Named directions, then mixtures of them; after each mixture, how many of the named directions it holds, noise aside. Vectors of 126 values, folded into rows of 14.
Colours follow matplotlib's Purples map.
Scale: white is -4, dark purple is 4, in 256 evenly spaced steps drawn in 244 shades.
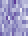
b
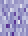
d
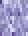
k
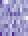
three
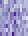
three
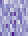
two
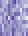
one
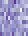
one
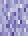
one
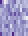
three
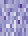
one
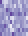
one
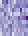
two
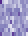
one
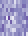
three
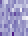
three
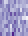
three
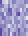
three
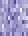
one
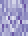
three
